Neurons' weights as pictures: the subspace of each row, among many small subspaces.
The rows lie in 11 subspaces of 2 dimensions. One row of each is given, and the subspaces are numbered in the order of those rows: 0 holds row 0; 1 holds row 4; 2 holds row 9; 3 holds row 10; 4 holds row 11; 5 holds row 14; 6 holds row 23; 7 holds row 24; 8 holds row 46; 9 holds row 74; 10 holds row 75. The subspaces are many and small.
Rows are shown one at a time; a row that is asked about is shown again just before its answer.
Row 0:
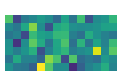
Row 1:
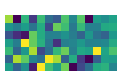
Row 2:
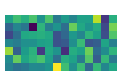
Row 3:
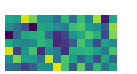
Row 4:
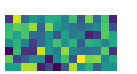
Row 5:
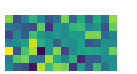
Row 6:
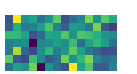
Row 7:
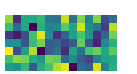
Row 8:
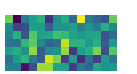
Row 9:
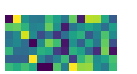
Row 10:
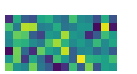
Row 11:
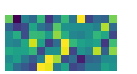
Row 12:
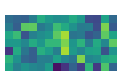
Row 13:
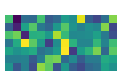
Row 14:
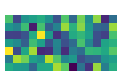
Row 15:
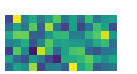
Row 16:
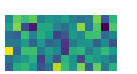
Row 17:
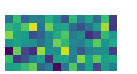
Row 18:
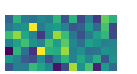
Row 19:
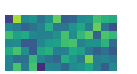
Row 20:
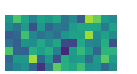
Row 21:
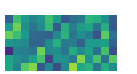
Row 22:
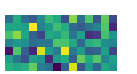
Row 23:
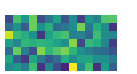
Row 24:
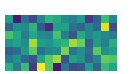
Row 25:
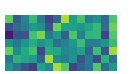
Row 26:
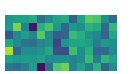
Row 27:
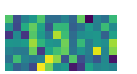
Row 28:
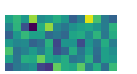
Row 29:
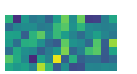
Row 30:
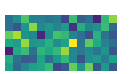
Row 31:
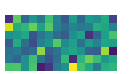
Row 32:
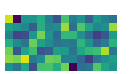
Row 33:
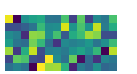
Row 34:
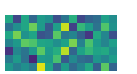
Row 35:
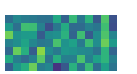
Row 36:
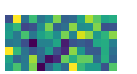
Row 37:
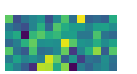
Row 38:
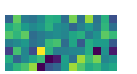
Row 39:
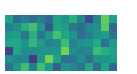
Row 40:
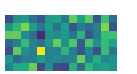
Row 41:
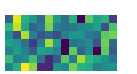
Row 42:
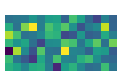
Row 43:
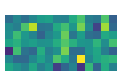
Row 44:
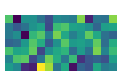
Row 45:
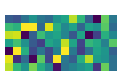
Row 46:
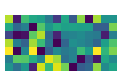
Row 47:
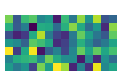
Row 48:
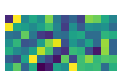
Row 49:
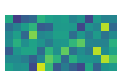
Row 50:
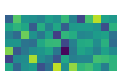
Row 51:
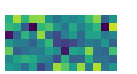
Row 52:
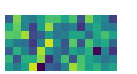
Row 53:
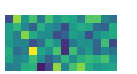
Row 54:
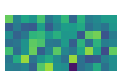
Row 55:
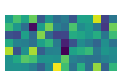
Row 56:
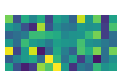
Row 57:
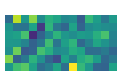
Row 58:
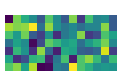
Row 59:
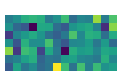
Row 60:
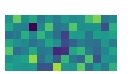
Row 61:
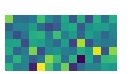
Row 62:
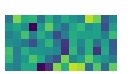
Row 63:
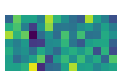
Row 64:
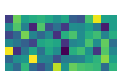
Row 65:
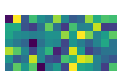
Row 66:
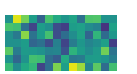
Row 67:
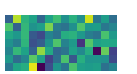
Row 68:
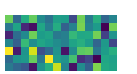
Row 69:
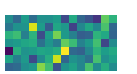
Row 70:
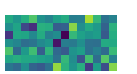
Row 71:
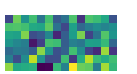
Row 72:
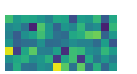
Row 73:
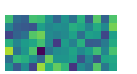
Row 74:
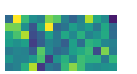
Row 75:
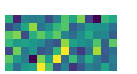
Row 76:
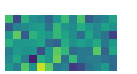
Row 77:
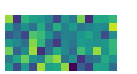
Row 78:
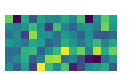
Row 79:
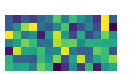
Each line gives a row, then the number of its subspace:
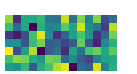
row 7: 5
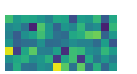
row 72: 3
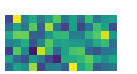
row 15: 5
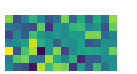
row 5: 1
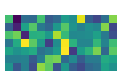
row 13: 4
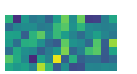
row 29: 10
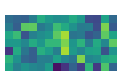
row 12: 3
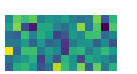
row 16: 3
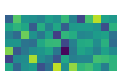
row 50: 2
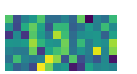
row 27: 0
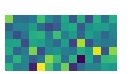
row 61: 7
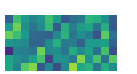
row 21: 9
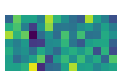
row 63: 9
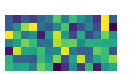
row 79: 7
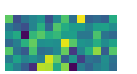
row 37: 4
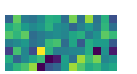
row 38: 0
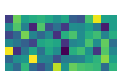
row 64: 2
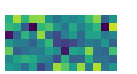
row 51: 7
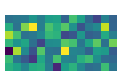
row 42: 2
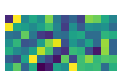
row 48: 10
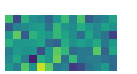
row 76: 10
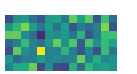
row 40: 7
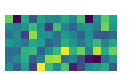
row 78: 8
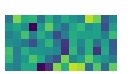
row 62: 0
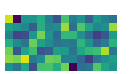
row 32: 5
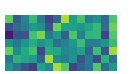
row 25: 9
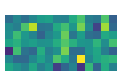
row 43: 3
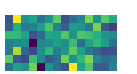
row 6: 6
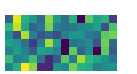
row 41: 4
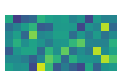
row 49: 7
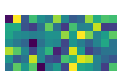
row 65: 6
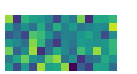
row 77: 8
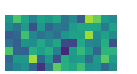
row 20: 10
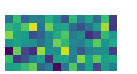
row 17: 1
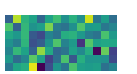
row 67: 7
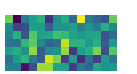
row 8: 4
